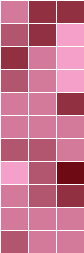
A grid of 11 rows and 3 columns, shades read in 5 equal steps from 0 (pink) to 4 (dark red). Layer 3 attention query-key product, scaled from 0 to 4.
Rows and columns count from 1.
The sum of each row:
7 5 4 3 5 3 5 6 6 3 4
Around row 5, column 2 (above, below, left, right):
1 1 1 3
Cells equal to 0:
4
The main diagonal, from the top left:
1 3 0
